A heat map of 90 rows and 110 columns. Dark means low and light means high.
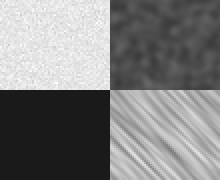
It is made of 2 by 2 panels. Panel 1,1: very high, fine-grained, faint in contrast. Panel 1,2: low, blotchy, faint in contrast. Panel 2,1: very low, flat. Panel 2,2: high, slanting down to the right.
